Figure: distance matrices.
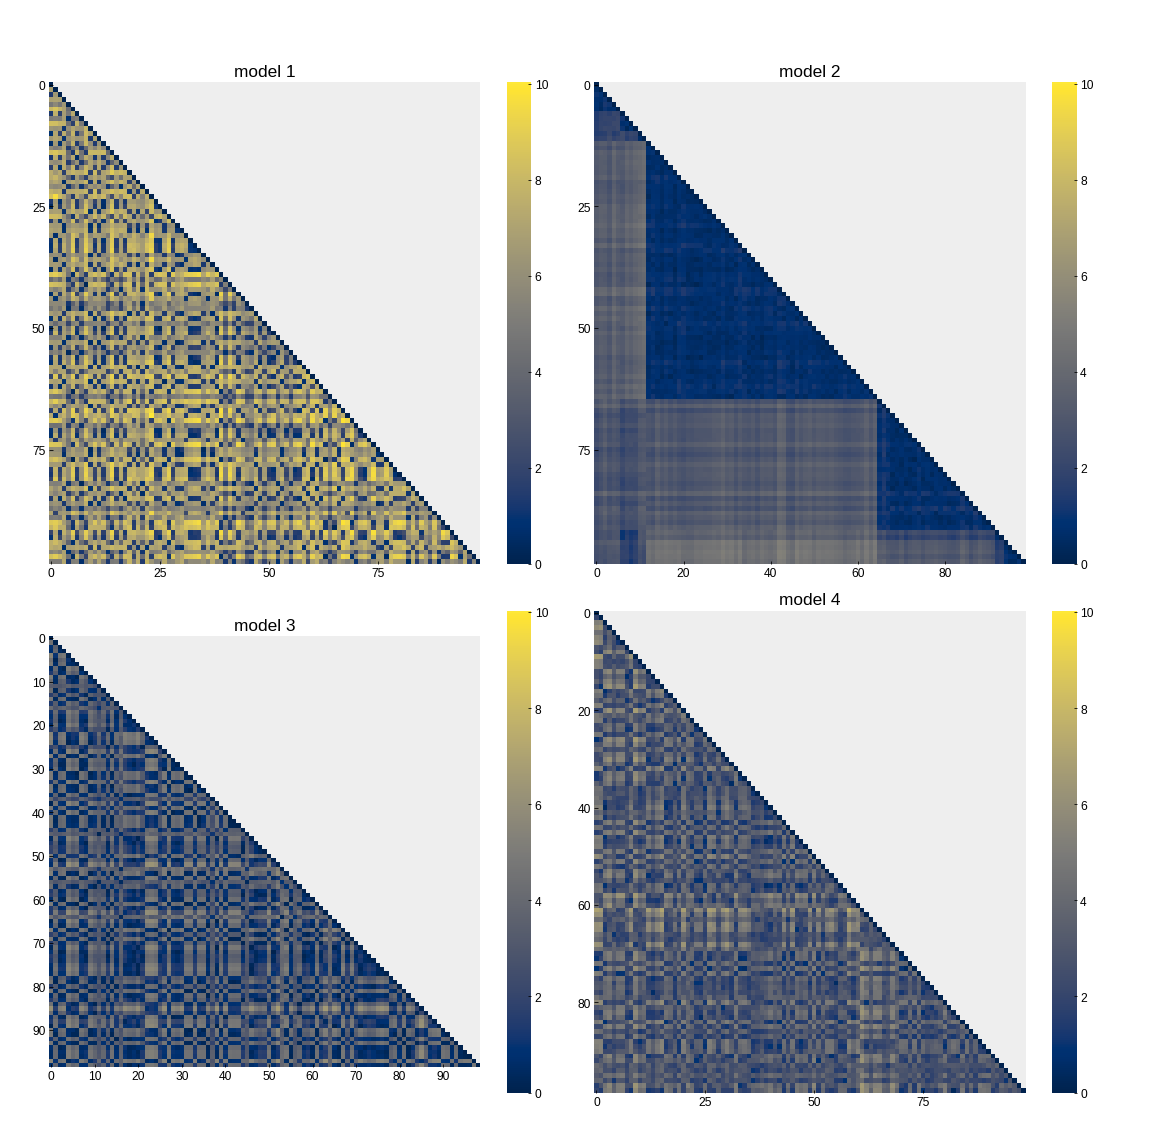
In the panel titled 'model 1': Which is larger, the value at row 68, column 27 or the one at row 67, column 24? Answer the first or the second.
the first
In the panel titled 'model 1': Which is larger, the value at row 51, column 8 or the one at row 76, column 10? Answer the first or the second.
the first
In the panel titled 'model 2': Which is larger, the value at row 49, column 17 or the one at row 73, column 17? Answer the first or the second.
the second
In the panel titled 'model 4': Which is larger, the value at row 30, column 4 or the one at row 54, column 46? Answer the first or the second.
the second
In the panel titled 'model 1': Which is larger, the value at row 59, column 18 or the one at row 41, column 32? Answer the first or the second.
the second
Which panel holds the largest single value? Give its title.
model 1
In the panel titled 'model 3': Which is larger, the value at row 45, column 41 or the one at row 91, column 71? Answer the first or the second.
the second
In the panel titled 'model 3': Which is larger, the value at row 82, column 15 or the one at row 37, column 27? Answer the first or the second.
the second
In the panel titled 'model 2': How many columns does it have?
99
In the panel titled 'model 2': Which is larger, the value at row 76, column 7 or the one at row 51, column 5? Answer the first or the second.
the second
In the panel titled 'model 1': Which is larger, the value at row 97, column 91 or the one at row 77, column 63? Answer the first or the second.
the first
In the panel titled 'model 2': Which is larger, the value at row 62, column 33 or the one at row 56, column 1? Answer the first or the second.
the second
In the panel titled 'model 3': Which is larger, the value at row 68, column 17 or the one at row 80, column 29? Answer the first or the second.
the first
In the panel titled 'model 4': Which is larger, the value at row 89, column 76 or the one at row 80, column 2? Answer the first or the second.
the first
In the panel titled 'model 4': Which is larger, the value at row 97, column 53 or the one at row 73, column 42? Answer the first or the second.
the second
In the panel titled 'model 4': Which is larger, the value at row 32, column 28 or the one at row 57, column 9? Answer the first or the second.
the second
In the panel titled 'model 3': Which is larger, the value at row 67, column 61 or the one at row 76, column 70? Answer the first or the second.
the second
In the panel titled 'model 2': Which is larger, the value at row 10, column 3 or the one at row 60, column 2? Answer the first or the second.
the second
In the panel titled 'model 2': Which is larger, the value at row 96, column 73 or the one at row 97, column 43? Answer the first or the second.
the second
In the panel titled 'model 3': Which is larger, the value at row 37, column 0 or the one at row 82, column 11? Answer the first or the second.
the first
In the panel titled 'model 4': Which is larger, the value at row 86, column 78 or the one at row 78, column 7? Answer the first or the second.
the first
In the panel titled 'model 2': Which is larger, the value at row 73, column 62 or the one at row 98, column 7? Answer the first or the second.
the first
